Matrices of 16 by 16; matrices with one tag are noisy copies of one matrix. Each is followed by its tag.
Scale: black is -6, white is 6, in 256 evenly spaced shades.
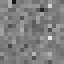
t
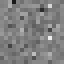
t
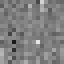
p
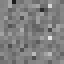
t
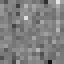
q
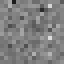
t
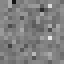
t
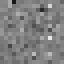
t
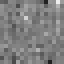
q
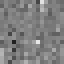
p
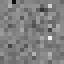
t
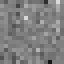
q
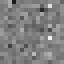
t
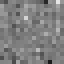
q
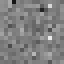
t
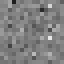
t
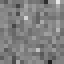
q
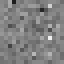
t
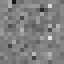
t
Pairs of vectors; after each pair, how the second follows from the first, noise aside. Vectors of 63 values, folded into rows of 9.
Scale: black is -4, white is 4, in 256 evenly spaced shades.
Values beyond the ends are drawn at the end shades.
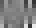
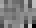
negated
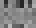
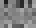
copied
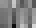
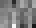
negated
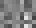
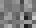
negated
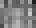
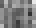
negated
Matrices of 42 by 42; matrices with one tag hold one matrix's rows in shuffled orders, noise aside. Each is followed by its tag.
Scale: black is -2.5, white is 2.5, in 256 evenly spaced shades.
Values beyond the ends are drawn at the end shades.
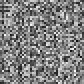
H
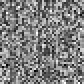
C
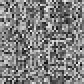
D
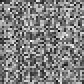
H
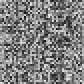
D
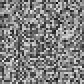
H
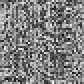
D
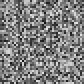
H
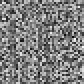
C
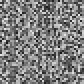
C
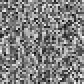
C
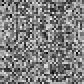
D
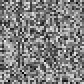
H
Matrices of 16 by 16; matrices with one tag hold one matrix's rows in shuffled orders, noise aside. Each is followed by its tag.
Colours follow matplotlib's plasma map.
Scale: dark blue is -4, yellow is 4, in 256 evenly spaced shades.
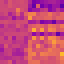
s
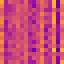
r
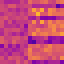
s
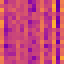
r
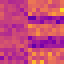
s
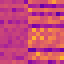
s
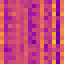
r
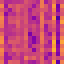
r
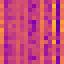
r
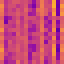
r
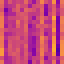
r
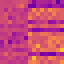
s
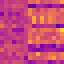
s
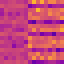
s
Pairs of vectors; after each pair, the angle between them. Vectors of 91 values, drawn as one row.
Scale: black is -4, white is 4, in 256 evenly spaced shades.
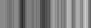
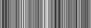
partly opposed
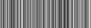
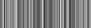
orthogonal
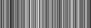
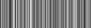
orthogonal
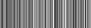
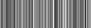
nearly parallel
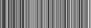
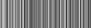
nearly opposite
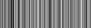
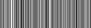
partly opposed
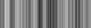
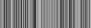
partly opposed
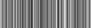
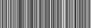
partly aligned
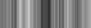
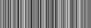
orthogonal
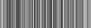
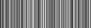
orthogonal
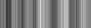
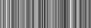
partly opposed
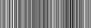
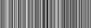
partly aligned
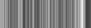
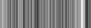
nearly parallel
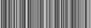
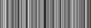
nearly opposite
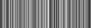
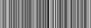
nearly opposite
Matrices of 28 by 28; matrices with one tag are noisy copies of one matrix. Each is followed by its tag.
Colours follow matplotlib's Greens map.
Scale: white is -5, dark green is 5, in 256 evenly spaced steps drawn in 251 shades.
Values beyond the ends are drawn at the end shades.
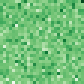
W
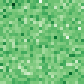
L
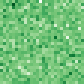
L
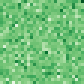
W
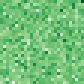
W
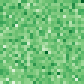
W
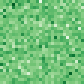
L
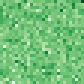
W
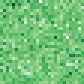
L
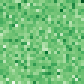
W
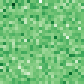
L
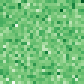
W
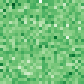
L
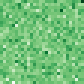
W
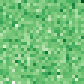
W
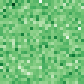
L
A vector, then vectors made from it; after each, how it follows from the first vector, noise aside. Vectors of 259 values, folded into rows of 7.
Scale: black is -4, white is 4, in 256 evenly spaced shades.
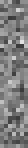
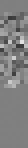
partly zeroed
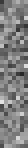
wrapped around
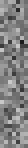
sign-scrambled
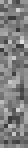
copied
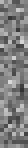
copied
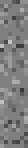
partly zeroed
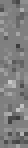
partly zeroed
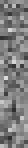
wrapped around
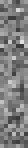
copied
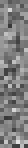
wrapped around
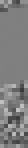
partly zeroed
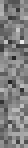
sign-scrambled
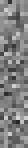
wrapped around
